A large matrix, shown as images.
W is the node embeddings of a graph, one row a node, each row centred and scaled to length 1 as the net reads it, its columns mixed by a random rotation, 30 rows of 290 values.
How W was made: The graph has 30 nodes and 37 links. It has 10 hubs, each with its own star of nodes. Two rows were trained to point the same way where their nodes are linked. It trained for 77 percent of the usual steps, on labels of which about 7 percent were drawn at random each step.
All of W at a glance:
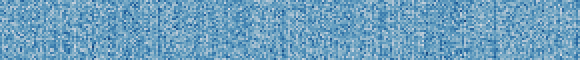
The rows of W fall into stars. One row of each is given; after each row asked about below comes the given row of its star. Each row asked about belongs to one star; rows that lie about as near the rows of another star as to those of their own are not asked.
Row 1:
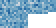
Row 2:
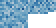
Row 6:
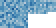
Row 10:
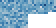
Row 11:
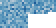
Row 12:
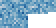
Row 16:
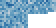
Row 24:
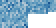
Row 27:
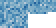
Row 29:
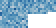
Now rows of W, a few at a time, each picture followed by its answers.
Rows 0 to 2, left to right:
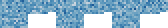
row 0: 10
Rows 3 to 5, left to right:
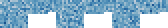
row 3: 11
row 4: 27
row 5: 24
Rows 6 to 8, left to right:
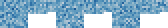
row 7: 27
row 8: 12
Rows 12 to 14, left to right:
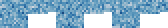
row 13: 6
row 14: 1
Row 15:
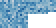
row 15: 29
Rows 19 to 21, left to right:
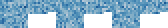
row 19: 27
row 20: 16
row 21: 2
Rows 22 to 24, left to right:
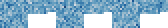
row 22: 16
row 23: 29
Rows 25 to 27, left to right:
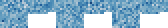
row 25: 24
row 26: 11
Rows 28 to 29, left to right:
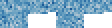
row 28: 2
